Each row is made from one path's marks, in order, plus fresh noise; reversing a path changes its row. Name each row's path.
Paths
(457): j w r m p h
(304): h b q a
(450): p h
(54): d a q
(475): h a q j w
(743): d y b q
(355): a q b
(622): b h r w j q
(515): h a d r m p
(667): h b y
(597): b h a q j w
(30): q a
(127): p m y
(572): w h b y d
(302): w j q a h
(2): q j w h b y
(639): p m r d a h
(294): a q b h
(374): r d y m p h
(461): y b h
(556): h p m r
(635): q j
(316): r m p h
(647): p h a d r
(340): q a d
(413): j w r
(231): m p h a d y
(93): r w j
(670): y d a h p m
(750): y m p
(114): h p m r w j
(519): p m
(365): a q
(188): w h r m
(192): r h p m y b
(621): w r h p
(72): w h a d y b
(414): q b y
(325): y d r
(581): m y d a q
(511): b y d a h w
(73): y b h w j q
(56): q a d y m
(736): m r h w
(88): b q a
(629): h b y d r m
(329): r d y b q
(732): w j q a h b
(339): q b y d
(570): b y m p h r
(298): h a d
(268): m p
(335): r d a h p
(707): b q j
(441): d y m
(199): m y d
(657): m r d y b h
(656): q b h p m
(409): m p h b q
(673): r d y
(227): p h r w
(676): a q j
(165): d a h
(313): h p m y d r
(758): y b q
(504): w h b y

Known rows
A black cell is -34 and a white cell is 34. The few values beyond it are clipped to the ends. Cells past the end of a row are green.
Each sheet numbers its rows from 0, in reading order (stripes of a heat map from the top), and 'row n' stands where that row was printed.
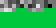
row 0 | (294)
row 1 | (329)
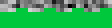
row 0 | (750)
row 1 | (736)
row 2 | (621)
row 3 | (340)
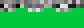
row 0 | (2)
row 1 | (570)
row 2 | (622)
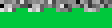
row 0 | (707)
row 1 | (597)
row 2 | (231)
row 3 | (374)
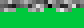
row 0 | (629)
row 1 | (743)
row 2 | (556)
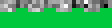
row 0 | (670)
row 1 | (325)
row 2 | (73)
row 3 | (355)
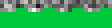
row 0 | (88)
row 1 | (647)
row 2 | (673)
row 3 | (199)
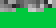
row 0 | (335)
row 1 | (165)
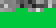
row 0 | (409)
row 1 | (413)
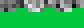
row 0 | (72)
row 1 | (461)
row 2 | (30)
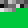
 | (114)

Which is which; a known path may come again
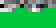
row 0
(676)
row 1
(519)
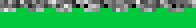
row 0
(441)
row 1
(339)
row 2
(743)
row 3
(365)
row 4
(304)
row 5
(302)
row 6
(572)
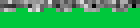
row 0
(629)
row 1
(597)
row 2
(340)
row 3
(657)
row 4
(192)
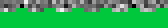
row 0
(298)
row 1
(667)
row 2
(647)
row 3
(504)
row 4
(54)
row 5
(374)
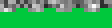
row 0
(316)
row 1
(88)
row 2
(409)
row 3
(758)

